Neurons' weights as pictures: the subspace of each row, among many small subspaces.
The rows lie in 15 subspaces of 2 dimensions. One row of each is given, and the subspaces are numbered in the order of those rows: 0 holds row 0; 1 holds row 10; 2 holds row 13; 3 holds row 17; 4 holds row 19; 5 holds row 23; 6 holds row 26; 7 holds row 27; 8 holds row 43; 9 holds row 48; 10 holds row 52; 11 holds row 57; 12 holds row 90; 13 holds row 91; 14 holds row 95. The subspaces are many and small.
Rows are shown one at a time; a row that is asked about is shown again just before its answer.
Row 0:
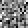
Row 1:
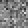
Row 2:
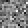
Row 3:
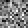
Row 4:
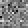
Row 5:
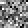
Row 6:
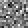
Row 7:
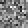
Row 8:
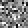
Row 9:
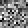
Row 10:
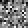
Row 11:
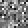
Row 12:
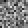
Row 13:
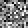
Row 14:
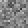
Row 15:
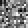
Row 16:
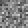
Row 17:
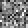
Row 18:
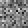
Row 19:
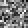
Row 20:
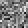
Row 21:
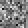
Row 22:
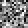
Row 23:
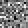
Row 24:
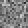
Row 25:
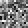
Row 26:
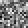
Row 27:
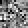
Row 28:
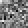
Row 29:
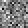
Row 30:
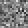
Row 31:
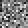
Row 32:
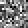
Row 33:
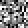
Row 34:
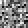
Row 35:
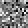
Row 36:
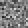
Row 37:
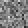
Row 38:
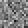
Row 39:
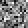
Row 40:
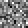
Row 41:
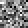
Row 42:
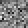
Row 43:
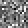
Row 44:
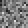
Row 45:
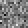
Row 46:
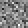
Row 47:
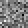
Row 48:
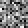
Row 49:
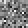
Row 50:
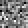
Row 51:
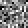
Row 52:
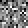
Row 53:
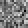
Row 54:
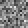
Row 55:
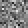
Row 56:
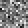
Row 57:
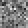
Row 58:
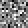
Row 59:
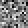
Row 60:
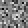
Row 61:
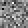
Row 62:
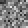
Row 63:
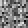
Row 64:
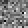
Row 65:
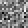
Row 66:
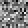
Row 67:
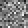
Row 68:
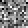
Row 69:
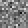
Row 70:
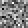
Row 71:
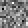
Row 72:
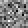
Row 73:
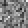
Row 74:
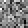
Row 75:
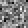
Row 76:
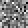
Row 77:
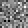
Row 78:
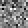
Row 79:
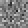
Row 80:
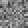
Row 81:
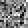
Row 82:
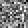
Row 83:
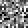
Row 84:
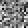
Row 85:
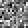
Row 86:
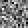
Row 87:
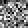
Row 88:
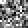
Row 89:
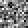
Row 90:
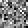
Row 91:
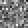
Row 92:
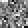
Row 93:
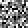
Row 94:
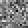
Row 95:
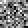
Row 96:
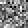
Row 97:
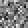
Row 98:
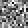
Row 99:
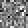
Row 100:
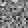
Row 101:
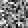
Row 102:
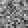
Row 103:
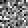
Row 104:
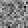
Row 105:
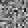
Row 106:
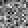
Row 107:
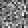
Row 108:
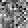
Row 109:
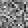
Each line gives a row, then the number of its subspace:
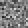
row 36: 11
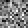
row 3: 0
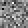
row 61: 11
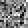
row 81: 3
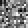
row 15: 3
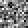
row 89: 8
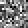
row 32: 9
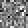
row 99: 3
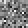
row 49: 1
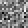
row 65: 6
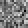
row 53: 3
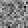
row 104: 2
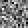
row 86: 12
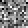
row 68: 8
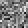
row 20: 6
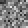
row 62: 14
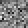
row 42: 6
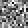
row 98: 8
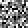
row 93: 1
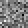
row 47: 5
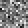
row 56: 9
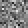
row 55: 1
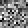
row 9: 6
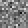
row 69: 10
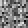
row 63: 3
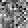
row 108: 11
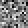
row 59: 10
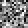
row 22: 4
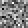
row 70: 12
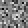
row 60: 10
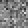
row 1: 10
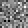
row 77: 5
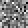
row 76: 0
